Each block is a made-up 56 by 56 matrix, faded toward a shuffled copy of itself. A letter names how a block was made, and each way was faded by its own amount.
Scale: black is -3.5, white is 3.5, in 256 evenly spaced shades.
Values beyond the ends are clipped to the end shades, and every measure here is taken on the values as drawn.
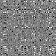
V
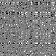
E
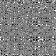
V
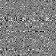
V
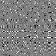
E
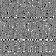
E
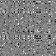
E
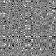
E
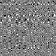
V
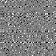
E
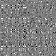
V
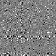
V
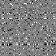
E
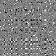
E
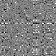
E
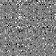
V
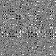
V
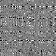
V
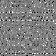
E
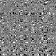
V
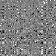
E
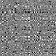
E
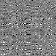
V
